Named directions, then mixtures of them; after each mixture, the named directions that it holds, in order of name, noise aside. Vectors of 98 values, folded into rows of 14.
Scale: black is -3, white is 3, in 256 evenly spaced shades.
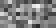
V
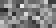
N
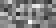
V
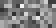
N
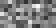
V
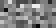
N, V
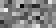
N, V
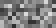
N, V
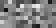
N, V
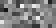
N, V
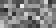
N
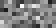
N, V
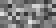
N, V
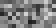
N, V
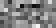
N, V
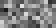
N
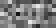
V
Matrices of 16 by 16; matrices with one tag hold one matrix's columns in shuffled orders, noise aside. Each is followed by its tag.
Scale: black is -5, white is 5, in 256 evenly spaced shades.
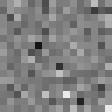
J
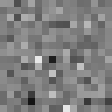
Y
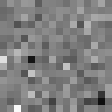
Y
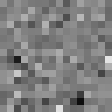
Y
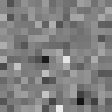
Y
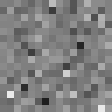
J
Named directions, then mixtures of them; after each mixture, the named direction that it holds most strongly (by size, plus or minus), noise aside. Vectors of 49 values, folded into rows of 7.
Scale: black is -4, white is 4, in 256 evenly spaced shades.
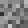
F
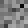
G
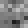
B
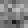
B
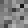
G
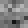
B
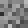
F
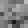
B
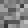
G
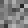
G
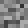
G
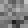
B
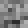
B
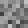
F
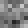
B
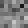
G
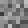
F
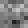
B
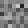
F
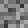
G
